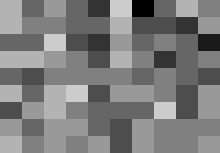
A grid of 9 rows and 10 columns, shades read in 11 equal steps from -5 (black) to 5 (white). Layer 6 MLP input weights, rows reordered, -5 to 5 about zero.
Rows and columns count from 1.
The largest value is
3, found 4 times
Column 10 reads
0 1 -4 0 -2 1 1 0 1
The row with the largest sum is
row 6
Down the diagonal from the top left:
2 0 3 0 0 1 -1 0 0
